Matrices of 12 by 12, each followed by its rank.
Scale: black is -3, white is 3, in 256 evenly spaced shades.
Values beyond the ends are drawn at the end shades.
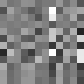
two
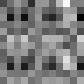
two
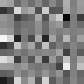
two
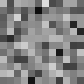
full rank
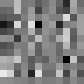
two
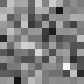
full rank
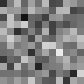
full rank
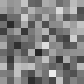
full rank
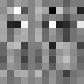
two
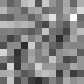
full rank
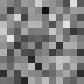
full rank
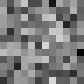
full rank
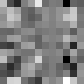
two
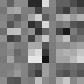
two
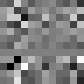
two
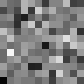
full rank
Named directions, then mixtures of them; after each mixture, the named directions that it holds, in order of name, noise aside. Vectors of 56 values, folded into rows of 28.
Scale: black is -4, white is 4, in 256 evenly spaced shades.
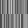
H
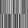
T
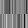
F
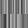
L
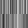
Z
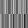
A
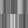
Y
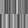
A, F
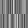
A, H, T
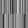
F, Z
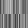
T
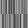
H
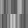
Y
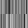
F, L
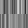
L, Y, Z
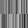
A, L, Y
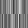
T, Y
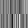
F, T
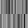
F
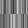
A, Y, Z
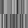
A, F, Z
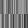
A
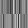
T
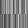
L, T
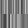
L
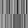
A, Z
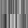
L, Y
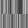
L, T, Y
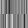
F, H, L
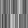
T, Y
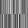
T
